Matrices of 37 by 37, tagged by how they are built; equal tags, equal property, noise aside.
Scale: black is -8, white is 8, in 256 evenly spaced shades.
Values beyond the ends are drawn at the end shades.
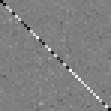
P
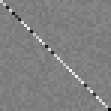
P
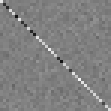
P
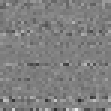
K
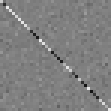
P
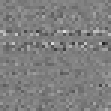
K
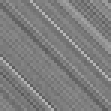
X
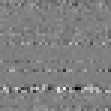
K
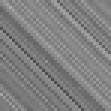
X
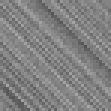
X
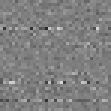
K
